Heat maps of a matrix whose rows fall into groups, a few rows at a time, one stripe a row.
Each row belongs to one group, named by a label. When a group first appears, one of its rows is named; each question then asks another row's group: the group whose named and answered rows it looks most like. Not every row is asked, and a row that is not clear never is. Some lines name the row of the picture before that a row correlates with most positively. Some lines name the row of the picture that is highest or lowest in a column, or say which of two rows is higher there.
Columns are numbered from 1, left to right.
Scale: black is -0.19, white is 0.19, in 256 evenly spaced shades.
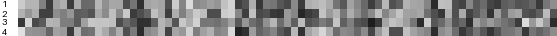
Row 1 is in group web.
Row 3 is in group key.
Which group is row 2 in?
web
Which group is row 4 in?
web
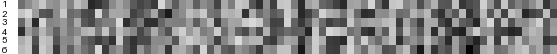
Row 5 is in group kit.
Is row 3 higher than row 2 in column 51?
Yes
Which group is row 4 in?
key
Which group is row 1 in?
kit
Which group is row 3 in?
kit
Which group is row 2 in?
web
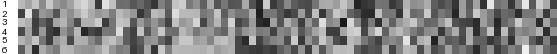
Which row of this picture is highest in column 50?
5
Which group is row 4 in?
kit
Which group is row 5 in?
web
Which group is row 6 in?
key
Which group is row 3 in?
web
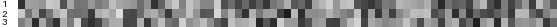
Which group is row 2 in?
web
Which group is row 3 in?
kit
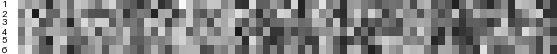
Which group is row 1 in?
web
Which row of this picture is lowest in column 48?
5
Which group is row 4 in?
key
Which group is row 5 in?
web
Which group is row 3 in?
web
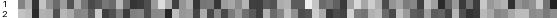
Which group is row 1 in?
kit
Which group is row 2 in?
kit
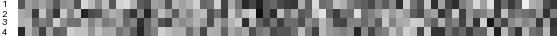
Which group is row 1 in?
key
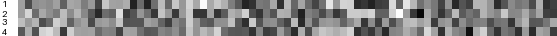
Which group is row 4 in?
key
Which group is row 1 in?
key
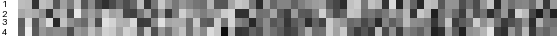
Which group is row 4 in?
key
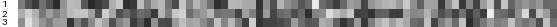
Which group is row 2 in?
key
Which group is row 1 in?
kit
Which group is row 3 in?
web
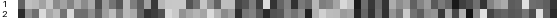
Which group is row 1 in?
key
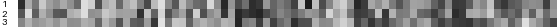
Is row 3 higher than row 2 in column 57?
No
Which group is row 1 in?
key
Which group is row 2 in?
key
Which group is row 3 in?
key
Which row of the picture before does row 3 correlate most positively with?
1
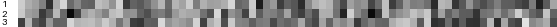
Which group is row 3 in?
key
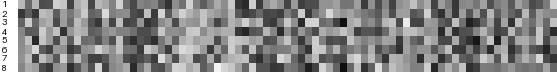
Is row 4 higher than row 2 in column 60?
Yes
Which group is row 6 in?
web
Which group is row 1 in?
web
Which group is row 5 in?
kit
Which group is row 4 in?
key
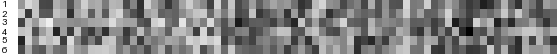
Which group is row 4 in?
kit
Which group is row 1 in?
web
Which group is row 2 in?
web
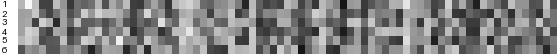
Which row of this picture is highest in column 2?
1
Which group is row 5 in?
web
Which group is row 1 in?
web
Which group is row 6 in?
kit
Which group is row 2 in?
web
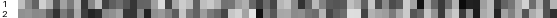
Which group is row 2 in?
kit
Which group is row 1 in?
kit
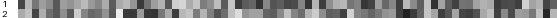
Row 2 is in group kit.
